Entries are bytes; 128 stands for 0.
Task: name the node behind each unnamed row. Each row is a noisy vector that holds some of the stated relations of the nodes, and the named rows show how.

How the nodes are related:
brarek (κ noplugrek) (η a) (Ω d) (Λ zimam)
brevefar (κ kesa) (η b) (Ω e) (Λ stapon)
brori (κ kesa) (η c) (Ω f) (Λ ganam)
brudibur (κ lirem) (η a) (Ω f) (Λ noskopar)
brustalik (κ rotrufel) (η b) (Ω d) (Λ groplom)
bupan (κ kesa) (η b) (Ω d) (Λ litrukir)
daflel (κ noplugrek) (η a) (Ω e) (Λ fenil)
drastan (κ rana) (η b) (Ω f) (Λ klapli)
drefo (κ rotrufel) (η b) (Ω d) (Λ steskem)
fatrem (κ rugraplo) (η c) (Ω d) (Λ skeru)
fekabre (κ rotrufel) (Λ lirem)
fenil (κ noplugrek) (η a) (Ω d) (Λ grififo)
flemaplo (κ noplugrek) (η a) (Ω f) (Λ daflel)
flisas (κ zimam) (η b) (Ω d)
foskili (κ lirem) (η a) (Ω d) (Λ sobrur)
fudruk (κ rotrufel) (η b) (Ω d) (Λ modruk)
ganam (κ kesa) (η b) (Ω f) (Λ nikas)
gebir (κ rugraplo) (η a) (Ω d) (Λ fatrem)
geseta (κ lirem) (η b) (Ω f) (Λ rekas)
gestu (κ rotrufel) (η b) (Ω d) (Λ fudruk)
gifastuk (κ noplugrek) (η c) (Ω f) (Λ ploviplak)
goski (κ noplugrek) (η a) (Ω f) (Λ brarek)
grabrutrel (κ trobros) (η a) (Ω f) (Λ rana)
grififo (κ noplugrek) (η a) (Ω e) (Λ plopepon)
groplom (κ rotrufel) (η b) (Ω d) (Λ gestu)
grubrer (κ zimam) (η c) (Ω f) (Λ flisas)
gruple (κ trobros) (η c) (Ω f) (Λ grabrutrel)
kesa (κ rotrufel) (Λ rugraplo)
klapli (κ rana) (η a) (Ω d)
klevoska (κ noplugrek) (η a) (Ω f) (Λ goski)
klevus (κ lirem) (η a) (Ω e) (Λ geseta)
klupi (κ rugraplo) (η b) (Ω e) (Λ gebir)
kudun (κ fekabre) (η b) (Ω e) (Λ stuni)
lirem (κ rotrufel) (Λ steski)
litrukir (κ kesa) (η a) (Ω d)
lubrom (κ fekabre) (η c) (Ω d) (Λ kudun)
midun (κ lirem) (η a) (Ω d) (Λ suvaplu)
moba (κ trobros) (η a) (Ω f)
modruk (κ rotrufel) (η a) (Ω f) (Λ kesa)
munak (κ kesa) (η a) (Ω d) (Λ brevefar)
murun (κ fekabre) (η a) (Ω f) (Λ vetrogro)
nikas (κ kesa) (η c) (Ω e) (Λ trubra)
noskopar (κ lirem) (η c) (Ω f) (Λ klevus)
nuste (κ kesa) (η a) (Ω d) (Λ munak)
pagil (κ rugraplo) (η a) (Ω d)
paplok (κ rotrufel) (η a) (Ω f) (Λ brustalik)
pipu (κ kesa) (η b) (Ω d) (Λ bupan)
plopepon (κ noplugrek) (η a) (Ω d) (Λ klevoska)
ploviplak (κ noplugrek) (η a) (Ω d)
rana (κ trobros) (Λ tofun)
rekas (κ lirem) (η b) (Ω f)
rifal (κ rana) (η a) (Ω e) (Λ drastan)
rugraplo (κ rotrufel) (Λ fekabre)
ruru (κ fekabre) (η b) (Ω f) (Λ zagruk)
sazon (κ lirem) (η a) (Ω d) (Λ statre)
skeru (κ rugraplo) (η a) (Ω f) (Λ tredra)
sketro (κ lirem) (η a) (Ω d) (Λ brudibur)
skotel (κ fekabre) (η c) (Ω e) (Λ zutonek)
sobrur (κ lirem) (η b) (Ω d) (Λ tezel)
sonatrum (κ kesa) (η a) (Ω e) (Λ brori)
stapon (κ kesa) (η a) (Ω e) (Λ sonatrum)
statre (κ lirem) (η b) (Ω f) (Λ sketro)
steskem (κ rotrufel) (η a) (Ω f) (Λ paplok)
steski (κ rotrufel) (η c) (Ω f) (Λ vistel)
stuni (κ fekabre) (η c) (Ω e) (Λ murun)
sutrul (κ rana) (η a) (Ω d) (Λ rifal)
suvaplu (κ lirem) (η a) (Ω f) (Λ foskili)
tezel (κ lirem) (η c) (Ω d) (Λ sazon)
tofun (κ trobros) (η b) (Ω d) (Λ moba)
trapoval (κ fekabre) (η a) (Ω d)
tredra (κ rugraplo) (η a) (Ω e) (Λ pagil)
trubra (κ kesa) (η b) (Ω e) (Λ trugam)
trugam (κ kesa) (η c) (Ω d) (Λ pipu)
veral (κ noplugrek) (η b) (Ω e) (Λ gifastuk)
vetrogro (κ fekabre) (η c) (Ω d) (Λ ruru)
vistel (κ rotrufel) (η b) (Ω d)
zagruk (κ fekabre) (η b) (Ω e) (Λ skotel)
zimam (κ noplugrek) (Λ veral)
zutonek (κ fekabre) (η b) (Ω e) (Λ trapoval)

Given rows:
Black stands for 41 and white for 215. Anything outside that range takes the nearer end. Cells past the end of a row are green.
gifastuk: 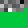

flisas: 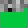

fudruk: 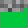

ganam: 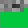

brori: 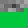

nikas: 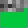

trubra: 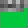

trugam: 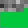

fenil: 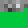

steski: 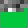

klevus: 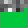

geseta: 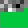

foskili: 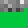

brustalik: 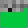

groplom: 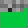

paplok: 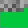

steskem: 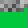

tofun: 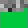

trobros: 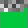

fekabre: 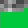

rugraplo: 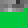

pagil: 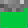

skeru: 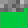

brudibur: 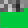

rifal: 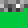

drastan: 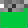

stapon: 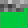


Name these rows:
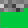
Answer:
moba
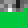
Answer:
lirem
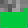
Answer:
vetrogro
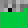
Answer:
drefo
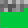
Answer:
brevefar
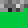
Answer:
klapli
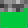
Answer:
litrukir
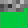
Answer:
tredra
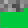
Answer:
modruk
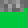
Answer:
brarek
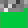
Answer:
rotrufel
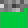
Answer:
ruru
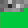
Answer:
stuni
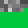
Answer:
ploviplak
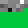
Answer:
gebir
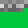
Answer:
flemaplo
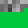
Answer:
klupi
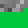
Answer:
fatrem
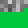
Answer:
kudun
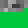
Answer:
kesa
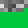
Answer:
gruple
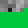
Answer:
lubrom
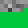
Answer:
sobrur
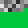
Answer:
rana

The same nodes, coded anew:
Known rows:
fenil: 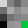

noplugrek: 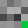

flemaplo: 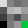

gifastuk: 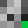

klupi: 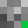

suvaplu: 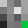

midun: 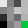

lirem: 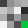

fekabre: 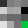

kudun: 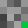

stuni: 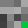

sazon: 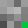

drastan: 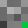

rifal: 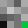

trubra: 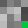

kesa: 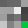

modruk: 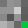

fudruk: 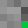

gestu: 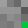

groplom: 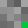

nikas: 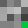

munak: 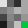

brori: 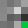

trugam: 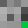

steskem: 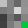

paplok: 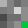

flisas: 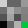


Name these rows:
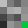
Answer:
grabrutrel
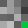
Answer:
trapoval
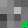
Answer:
murun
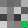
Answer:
rotrufel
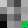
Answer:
sutrul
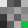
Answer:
drefo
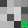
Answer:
klevus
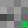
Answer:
pagil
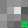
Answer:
statre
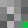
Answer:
brarek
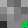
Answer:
tofun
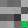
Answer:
trobros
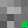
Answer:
moba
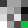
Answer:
vistel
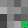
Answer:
vetrogro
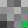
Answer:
sobrur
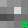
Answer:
skeru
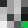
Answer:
steski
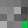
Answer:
ruru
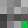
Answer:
fatrem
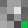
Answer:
brudibur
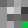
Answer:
zimam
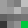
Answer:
tezel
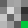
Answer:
veral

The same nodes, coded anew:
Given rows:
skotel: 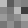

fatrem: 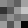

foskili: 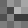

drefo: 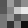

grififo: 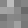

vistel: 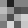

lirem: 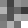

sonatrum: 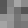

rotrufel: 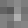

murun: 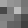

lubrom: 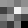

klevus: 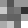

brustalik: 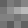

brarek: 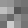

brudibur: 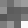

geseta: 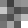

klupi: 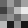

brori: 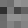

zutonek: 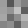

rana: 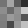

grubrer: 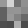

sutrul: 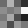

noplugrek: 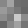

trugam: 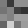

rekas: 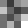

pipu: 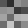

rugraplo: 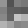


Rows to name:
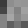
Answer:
brevefar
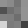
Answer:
tredra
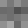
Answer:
modruk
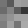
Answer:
nikas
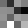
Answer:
litrukir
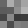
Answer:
suvaplu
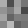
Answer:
trapoval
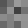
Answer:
ganam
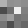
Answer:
stuni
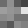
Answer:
tofun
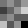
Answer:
gebir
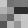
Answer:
gifastuk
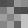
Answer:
trubra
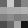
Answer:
flisas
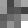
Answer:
noskopar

